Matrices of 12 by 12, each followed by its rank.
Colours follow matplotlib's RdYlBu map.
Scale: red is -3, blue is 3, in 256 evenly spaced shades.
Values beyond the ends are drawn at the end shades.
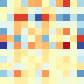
two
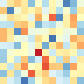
full rank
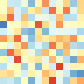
full rank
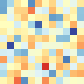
full rank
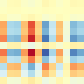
one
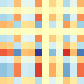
one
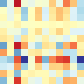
two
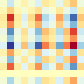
one
